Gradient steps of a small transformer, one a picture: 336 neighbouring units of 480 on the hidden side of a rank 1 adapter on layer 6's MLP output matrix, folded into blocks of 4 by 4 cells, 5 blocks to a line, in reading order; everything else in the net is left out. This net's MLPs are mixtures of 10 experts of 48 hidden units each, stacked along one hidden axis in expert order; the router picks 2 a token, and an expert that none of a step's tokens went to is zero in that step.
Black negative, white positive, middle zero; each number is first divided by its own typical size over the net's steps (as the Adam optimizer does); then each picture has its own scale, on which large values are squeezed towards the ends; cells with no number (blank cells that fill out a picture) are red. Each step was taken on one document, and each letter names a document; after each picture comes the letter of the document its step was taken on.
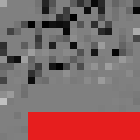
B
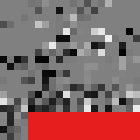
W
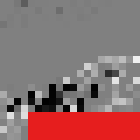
W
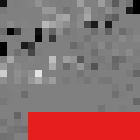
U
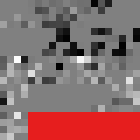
B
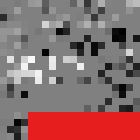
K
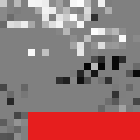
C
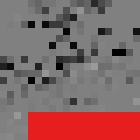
B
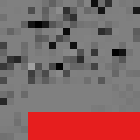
B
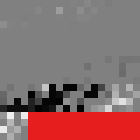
W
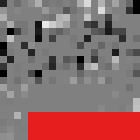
U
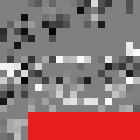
K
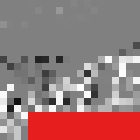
W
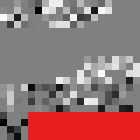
K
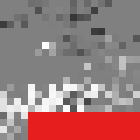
W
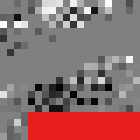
K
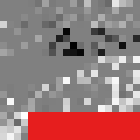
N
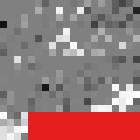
N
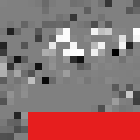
B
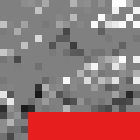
N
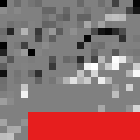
U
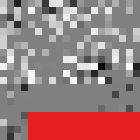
C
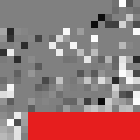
N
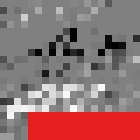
W
